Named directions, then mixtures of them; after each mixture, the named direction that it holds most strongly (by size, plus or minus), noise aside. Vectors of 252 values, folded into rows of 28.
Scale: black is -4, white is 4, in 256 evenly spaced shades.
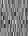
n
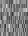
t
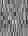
n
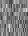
t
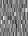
n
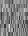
t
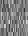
n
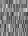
t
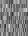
t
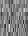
t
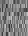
t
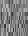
t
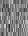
t
